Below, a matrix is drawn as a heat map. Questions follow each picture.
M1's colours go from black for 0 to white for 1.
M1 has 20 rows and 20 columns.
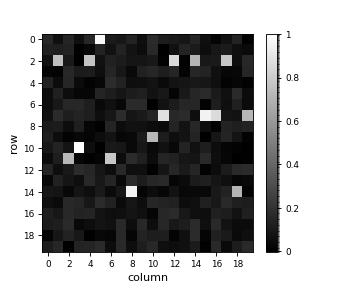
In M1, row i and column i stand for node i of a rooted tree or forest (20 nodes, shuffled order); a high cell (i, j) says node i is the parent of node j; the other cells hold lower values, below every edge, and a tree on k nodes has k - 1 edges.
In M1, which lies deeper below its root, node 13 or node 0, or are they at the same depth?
the same depth
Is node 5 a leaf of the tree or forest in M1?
yes
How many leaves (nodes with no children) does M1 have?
13
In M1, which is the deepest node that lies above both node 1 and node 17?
2
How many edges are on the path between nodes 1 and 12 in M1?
2
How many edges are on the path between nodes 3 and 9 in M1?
2
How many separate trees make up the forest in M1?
4
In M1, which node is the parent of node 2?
11
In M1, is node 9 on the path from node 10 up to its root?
yes
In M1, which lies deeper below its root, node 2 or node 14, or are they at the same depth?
node 14
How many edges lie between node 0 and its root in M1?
0
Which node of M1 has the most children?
2
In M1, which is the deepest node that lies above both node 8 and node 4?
2
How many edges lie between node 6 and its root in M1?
2
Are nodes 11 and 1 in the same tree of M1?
yes
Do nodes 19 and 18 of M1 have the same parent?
no
